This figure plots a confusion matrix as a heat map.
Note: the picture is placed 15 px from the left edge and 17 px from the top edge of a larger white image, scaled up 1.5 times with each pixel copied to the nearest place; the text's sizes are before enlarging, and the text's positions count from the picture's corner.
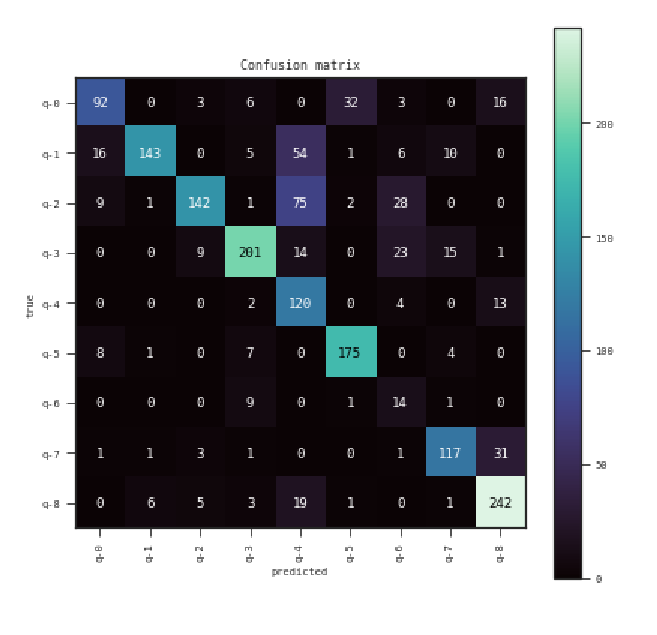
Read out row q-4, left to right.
0 0 0 2 120 0 4 0 13
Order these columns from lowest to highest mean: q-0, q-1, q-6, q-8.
q-6, q-0, q-1, q-8
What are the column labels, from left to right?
q-0, q-1, q-2, q-3, q-4, q-5, q-6, q-7, q-8
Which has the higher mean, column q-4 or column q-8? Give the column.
q-8
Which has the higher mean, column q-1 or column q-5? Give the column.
q-5
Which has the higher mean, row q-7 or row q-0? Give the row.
q-7
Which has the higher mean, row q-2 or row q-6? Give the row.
q-2
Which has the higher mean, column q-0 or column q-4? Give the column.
q-4
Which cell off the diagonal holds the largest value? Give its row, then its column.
q-2, q-4
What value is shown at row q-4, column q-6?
4
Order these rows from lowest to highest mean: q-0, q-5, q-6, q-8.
q-6, q-0, q-5, q-8
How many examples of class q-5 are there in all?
195
